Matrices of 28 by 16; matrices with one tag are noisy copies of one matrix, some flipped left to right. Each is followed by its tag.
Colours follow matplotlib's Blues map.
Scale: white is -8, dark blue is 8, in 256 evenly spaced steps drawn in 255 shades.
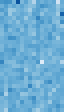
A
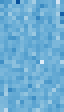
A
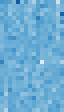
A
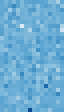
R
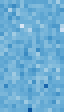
R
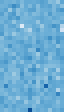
R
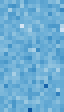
R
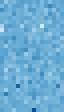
R
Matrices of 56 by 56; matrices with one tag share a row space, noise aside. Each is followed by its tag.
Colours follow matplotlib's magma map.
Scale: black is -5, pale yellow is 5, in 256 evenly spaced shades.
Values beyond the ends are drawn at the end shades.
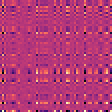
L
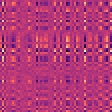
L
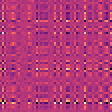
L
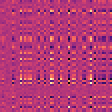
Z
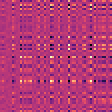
Z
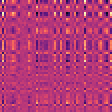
L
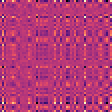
L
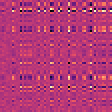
Z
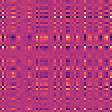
L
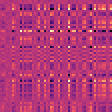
Z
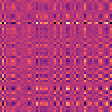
L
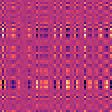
L
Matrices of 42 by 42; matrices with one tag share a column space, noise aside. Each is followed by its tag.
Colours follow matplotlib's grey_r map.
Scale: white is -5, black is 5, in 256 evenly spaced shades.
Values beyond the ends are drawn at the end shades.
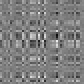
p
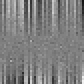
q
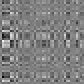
p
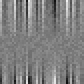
q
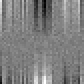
q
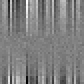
q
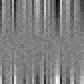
q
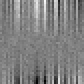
q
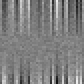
q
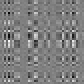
p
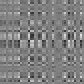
p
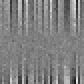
q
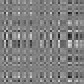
p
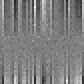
q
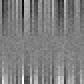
q
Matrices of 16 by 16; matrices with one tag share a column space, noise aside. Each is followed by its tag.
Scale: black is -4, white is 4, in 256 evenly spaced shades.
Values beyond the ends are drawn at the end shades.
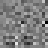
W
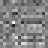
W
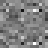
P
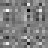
P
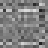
P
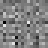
W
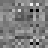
P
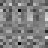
P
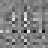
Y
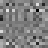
P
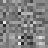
W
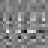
Y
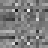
P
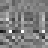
Y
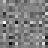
W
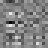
W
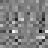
Y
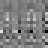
Y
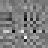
Y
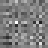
W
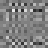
P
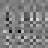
Y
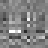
Y
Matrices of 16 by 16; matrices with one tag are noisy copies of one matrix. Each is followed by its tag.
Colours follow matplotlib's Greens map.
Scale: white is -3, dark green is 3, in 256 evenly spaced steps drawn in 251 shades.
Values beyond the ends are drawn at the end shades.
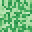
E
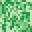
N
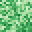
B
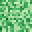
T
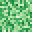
T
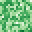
N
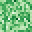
N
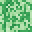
N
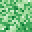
B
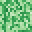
N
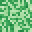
T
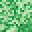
B
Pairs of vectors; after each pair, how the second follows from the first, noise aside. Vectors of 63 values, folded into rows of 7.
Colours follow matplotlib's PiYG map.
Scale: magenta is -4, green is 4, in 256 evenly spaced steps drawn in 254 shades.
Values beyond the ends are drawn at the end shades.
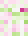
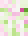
sign-scrambled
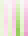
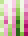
scaled up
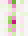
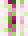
scaled up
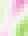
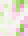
sign-scrambled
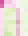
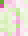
sign-scrambled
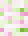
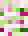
scaled up
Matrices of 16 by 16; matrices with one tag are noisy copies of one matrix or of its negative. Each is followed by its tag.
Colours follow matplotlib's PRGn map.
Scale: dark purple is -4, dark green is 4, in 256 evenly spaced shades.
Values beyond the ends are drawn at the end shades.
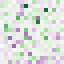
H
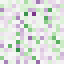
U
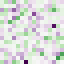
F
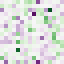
U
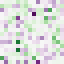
U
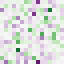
U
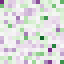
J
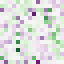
U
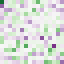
J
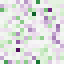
U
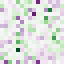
U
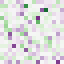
H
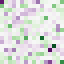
J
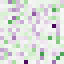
F
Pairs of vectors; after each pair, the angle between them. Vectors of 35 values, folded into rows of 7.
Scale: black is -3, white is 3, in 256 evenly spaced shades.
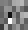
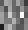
orthogonal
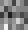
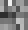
partly aligned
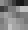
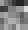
nearly parallel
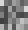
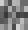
nearly parallel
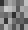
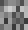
nearly parallel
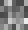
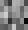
nearly opposite
